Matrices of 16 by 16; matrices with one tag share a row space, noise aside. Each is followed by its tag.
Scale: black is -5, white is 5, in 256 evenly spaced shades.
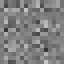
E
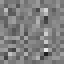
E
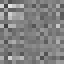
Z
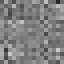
Z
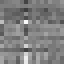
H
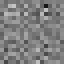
E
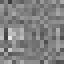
Z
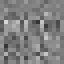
E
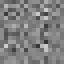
E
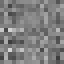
Z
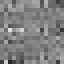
Z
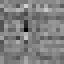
H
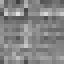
H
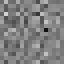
E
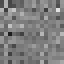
Z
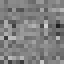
Z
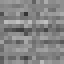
H
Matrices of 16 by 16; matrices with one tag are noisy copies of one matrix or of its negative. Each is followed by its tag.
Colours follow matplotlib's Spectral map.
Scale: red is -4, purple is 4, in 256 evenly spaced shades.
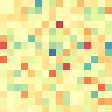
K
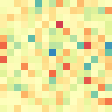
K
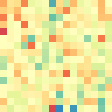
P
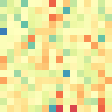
P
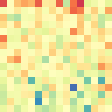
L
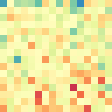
L
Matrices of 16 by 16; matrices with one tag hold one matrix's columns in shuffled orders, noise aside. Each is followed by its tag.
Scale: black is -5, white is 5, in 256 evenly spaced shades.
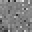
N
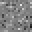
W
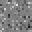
W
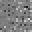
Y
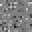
W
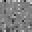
N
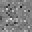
Y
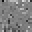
N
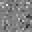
W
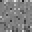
N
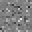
Y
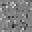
W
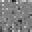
N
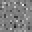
W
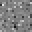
W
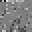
N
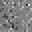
W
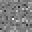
Y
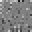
N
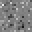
W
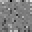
N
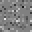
Y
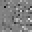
Y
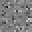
Y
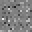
Y
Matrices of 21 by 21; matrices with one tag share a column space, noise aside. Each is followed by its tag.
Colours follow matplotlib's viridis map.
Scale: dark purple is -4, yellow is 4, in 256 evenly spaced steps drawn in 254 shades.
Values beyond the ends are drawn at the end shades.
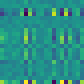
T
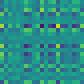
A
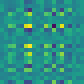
A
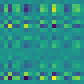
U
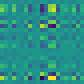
U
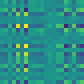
A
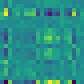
T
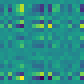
U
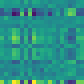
T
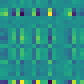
T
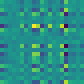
A
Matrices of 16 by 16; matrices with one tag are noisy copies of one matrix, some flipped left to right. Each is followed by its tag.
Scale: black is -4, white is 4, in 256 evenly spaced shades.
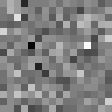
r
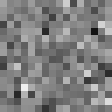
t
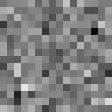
t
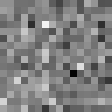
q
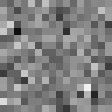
t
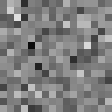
r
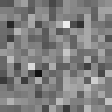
q
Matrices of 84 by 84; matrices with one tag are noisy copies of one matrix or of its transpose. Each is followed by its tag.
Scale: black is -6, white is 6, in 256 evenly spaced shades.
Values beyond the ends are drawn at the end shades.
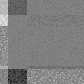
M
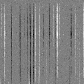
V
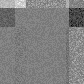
M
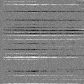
V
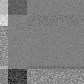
M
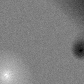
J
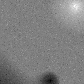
J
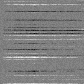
V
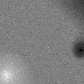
J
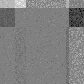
M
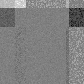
M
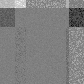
M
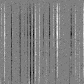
V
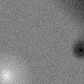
J
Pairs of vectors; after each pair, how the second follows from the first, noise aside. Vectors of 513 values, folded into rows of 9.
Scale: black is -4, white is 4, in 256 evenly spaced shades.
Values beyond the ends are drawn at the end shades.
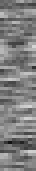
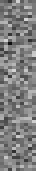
shuffled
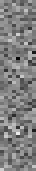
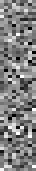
scaled up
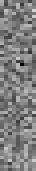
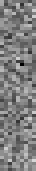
copied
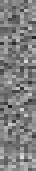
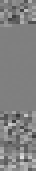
partly zeroed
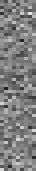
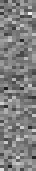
copied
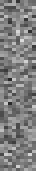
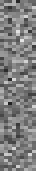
copied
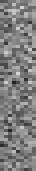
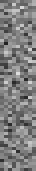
copied
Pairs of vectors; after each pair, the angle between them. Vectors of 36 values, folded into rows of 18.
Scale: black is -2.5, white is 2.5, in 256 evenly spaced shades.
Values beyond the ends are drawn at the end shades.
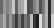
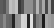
orthogonal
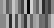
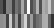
nearly opposite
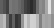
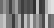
partly aligned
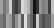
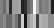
nearly opposite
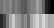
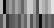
partly opposed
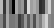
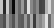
nearly parallel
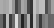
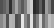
nearly opposite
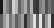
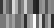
nearly parallel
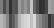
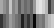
nearly opposite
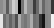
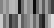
nearly parallel
